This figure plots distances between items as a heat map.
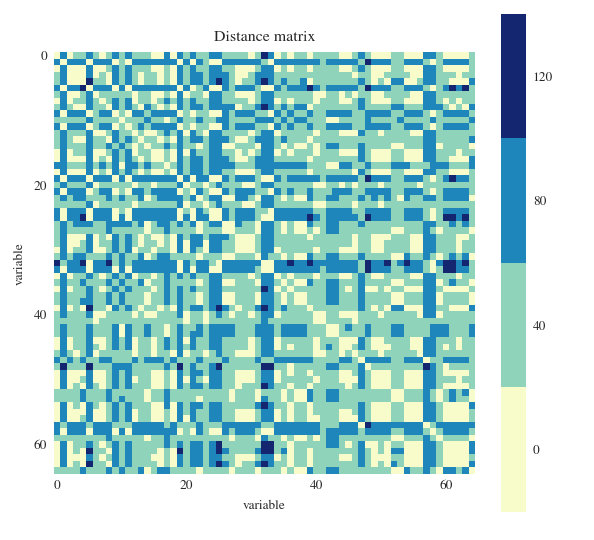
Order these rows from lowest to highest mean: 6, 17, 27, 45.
6, 27, 45, 17
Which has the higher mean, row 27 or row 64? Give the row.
64
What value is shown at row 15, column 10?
40
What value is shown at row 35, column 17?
80
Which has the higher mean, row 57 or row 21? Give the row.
57
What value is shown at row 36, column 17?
80
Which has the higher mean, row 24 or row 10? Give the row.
24
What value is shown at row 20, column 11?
40
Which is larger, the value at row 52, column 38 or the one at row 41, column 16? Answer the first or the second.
the second
